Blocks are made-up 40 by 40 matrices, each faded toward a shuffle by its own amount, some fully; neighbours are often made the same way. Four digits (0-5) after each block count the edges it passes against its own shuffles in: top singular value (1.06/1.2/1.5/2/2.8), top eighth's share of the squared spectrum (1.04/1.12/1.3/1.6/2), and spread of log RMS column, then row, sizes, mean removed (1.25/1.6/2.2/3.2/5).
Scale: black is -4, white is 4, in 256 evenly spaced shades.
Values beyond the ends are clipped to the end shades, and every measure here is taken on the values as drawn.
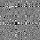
4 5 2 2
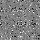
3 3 1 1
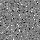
2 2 0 0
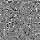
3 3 1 1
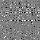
4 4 1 2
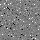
0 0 0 1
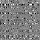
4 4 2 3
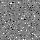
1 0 0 0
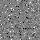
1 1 0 0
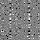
4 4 2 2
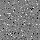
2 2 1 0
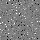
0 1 1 0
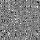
3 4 2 1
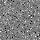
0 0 0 0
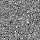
0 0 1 0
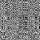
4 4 2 2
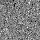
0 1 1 0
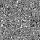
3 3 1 1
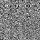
3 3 1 1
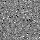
2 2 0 0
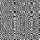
4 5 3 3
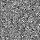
0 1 0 0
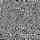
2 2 0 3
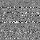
2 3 0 3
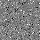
0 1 0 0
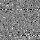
2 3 0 2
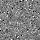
0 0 0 0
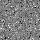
0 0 0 0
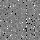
3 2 1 0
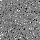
0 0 0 0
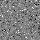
0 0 0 0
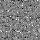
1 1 0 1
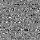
1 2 0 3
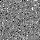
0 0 0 0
